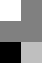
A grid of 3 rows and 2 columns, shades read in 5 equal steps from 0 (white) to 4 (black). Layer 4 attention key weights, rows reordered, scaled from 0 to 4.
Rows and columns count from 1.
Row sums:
2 4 5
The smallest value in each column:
0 1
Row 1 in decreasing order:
2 0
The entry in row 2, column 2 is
2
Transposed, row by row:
0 2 4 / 2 2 1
